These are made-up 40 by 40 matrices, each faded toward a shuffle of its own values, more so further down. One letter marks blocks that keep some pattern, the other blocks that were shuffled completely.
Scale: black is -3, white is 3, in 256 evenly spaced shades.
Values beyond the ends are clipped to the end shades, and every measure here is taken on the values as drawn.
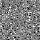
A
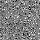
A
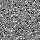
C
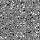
A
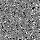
C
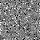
A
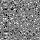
A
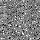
A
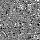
A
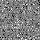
A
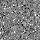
A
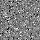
C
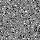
C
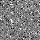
A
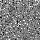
A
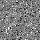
A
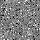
A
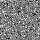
C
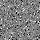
C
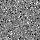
C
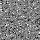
C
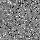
C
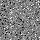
C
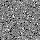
C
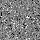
C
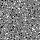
C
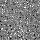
C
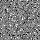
A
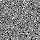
C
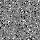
C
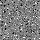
C
